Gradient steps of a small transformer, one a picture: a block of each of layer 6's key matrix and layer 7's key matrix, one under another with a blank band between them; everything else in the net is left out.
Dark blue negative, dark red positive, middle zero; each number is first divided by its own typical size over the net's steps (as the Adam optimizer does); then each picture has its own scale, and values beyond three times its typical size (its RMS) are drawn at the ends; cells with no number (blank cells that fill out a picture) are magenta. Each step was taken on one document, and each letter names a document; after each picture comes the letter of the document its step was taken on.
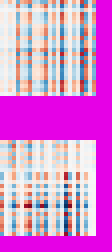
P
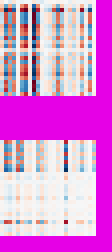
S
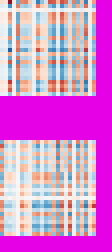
P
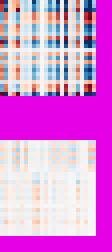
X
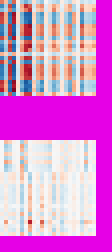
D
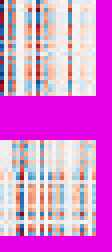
D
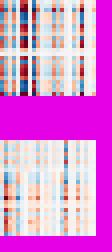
S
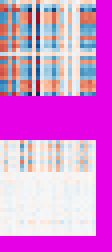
D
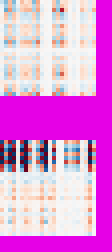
X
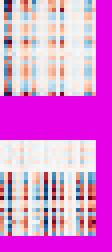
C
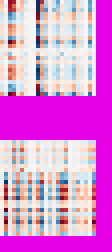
X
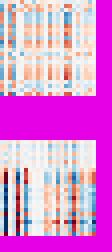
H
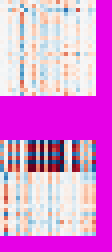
D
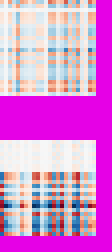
P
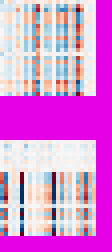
H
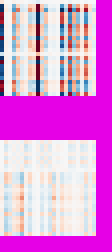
H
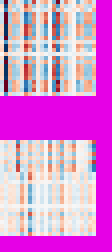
D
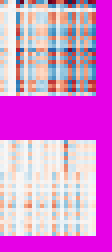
P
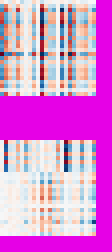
S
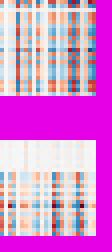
P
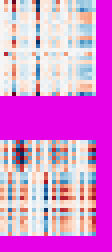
X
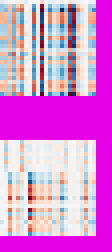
S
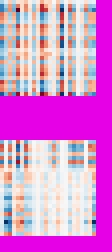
H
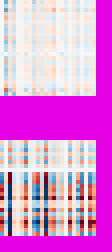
C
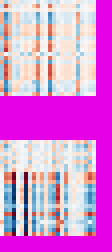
D
